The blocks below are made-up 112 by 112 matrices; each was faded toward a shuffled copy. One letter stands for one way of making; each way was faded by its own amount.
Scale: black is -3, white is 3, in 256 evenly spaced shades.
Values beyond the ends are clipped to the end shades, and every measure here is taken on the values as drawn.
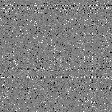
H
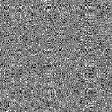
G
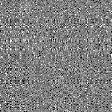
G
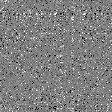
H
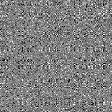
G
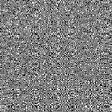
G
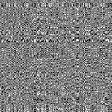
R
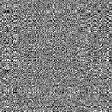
R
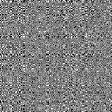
R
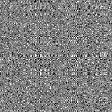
G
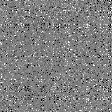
H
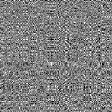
R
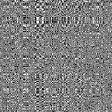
R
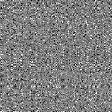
G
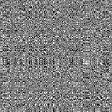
R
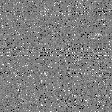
H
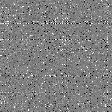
H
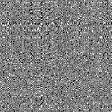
G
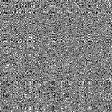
G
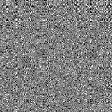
G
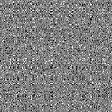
G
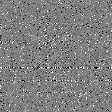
H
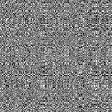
R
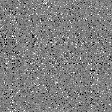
H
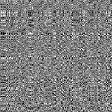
R
